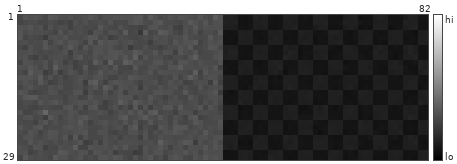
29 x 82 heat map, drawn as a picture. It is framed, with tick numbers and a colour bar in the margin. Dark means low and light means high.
It is made of 1 by 2 panels. Panel 1,1: low, fine-grained, faint in contrast. Panel 1,2: very low, checkered, faint in contrast.
